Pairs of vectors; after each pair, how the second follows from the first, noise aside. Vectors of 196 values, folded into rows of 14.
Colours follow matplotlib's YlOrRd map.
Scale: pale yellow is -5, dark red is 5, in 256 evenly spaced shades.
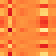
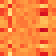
negated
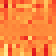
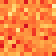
shuffled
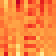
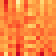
negated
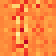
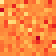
shuffled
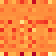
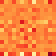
negated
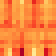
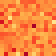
shuffled
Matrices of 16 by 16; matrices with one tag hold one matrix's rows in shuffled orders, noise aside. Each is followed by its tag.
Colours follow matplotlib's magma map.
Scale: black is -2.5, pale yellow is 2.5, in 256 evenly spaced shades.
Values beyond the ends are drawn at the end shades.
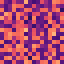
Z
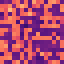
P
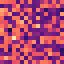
P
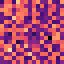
Z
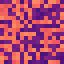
P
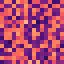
Z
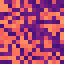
P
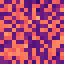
Z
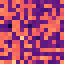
P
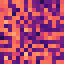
P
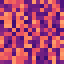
Z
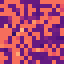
P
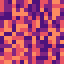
Z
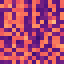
Z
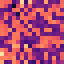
P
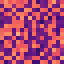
Z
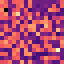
P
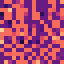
Z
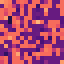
P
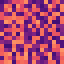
Z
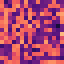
P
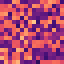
P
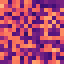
P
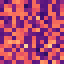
Z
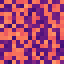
Z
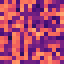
P
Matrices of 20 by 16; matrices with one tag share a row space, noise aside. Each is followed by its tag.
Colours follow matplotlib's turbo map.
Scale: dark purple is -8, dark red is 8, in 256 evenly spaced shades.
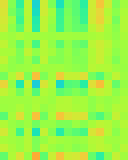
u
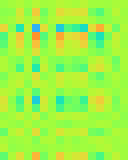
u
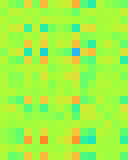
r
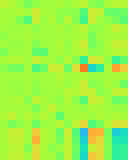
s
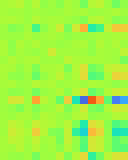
s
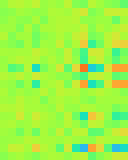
s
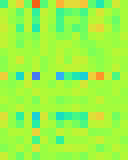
u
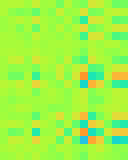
s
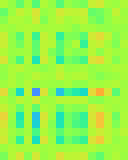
u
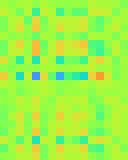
u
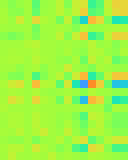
s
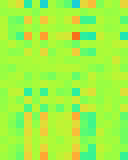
r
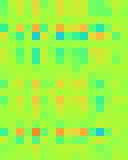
u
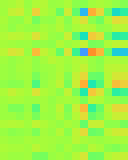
s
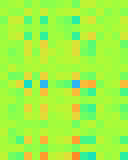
r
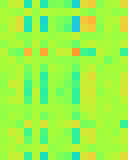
r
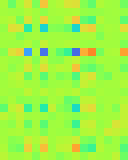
r
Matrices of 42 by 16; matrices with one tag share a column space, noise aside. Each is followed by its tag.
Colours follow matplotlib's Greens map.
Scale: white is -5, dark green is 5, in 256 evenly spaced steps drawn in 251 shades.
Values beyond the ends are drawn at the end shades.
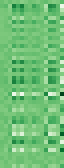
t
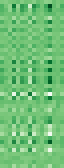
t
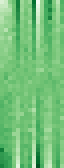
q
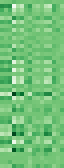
t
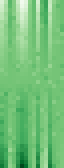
q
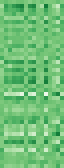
t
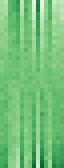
q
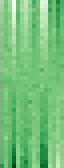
q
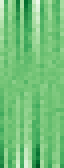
q
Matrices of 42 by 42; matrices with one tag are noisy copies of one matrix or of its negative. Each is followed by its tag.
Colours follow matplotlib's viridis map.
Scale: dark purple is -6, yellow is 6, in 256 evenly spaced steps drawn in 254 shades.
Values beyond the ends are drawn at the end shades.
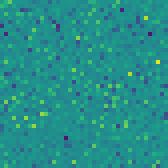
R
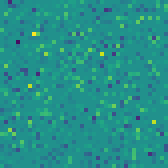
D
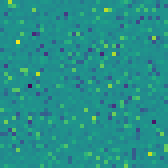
D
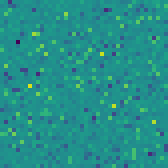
D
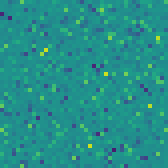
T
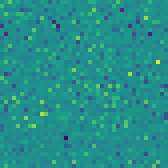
R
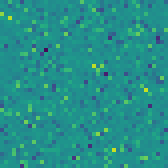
T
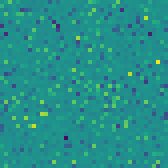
R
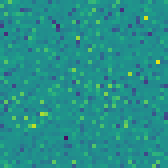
R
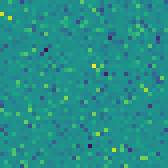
T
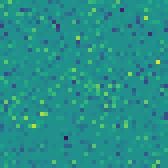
R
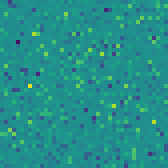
D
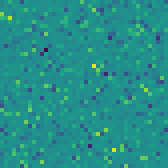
T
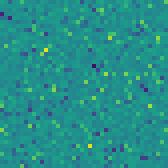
T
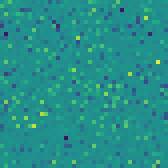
R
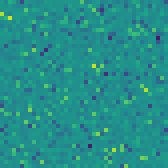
T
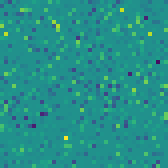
R
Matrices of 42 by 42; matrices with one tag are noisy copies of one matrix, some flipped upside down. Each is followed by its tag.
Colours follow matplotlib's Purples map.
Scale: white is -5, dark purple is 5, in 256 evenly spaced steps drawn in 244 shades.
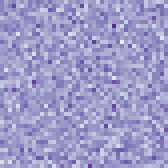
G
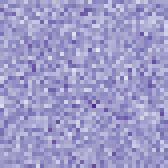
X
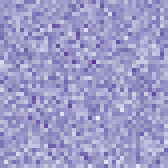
X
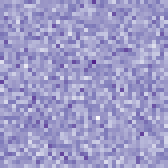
X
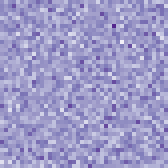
G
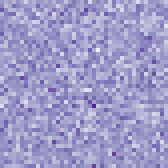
X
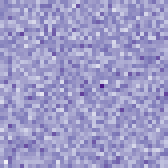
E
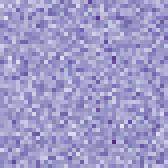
G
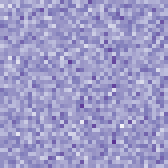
G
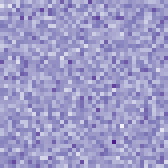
G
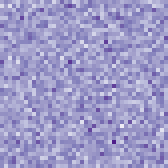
G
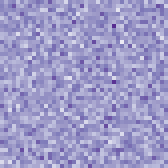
G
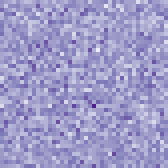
X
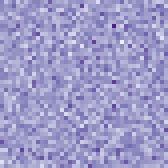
G
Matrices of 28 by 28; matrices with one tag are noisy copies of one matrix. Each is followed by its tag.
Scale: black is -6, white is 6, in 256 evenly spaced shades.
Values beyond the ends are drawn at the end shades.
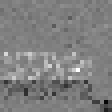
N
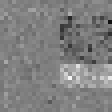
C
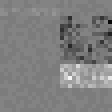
C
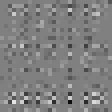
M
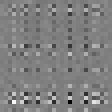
M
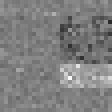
C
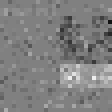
C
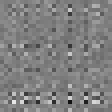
M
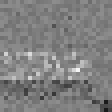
N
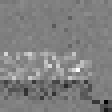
N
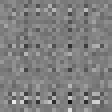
M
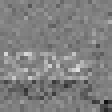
N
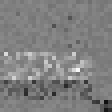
N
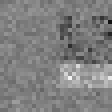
C
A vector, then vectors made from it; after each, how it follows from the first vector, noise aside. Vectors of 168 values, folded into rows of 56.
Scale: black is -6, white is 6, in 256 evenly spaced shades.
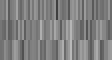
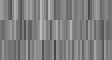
reversed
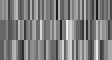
scaled up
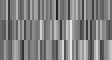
scaled up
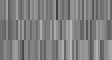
copied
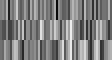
scaled up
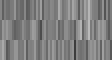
wrapped around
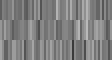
wrapped around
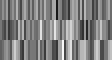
scaled up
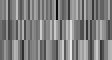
scaled up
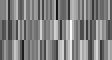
scaled up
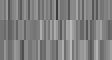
copied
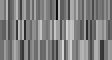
scaled up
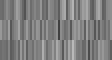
wrapped around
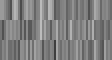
reversed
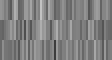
reversed
